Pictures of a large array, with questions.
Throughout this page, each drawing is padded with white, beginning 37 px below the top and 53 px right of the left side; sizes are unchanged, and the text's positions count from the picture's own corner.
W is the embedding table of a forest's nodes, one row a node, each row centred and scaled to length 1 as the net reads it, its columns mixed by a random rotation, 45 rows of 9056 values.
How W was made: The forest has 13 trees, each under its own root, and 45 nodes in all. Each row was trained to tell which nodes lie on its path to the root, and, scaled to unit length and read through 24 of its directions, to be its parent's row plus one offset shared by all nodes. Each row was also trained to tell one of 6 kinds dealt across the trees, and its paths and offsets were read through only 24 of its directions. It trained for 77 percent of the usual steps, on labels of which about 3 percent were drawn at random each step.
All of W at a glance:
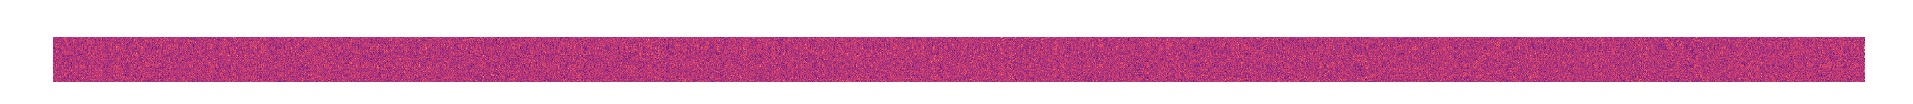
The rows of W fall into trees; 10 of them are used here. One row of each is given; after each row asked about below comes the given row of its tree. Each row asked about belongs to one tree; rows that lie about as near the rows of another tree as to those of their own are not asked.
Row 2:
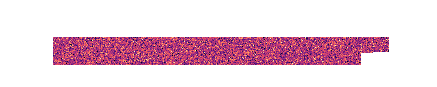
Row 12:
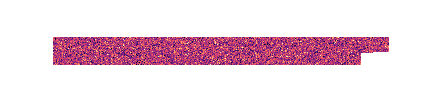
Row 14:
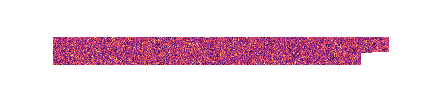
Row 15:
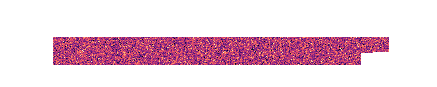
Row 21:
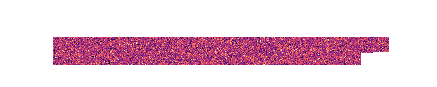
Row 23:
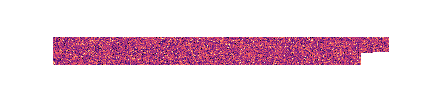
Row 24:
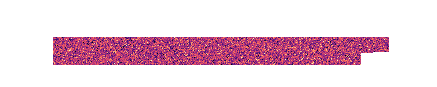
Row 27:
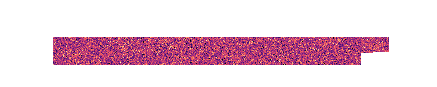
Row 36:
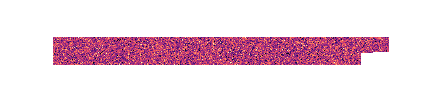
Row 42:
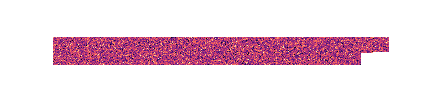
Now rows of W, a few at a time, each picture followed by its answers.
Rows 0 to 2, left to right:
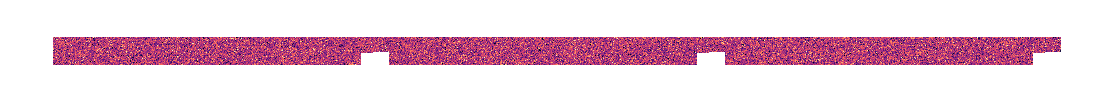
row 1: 42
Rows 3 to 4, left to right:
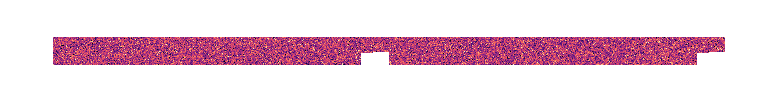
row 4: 24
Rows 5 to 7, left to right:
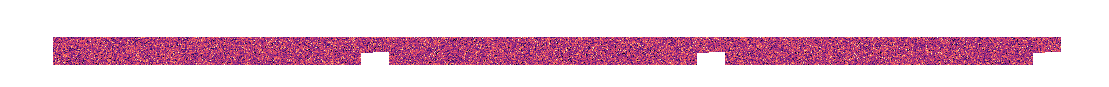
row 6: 36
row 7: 27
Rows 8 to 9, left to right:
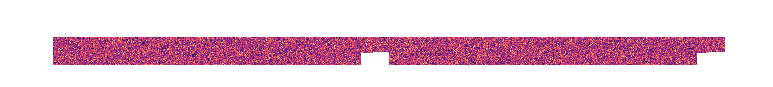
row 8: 27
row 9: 14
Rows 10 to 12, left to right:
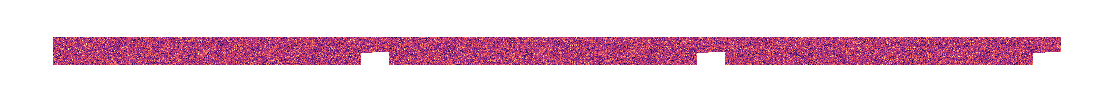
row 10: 15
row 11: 15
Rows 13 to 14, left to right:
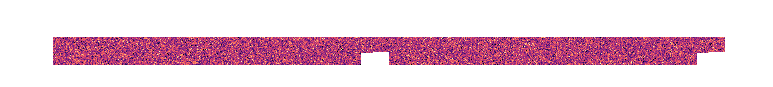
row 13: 42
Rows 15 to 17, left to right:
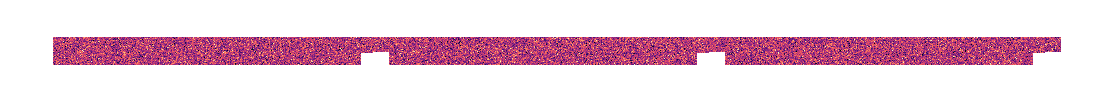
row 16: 36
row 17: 36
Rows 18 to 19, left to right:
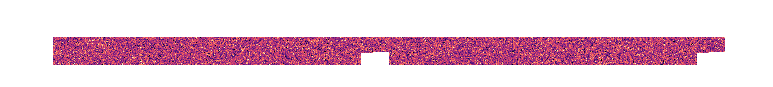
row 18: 23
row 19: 21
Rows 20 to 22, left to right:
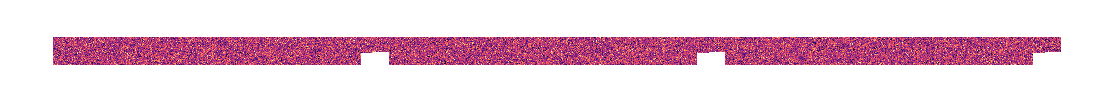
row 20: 15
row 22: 21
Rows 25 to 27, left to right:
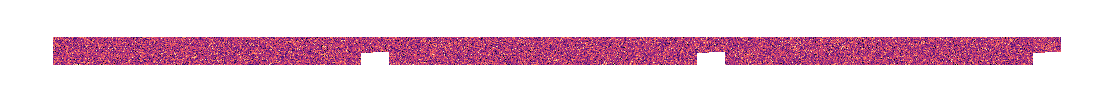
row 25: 2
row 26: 12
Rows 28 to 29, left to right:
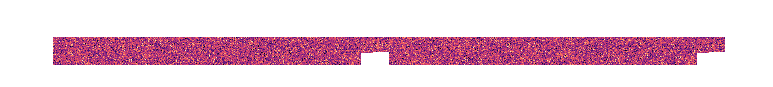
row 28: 14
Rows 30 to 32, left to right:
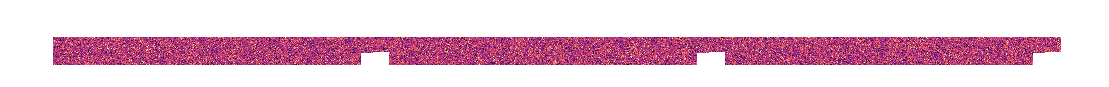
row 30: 14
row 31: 24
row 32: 12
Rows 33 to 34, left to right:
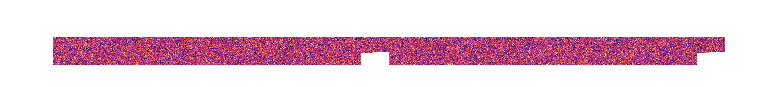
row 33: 15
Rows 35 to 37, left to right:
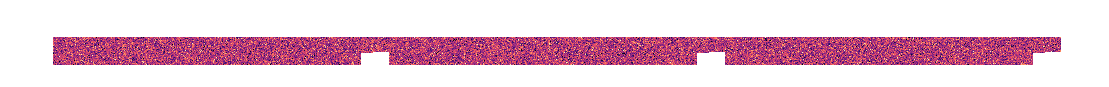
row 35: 14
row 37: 12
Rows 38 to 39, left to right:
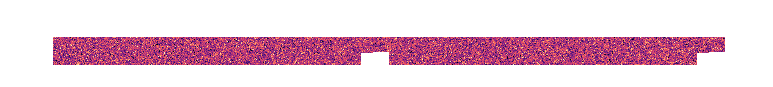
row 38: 12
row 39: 24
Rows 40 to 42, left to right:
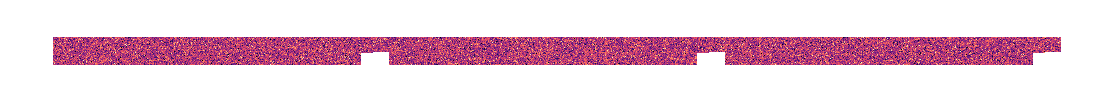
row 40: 24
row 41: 23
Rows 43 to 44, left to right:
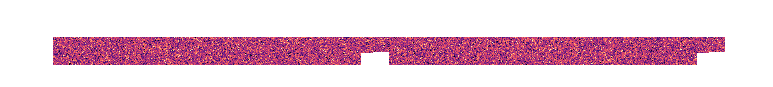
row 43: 36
